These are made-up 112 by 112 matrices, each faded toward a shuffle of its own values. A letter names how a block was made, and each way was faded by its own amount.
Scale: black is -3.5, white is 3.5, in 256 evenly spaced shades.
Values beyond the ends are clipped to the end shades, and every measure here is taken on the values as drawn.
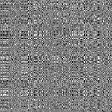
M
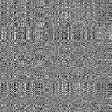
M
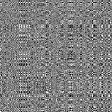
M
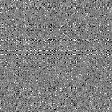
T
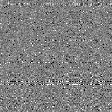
T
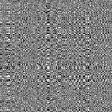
M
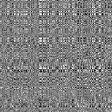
M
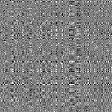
M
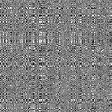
M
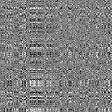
M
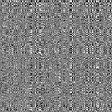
M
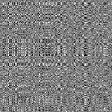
M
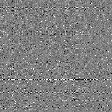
T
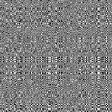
M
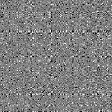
T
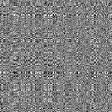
M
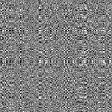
M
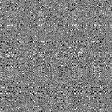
T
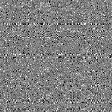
T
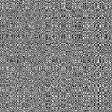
M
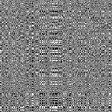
M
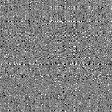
T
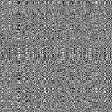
M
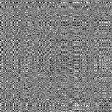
M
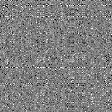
T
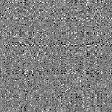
T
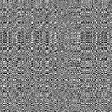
M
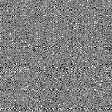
T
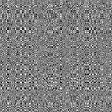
M
